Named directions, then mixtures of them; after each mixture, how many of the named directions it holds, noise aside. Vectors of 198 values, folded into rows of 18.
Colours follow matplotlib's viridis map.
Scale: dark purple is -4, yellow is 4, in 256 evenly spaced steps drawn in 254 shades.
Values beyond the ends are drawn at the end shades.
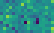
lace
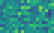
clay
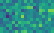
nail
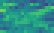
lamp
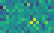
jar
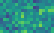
two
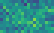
three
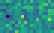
three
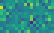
one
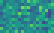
one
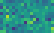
three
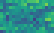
two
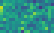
three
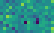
one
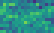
two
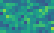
three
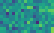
two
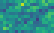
three
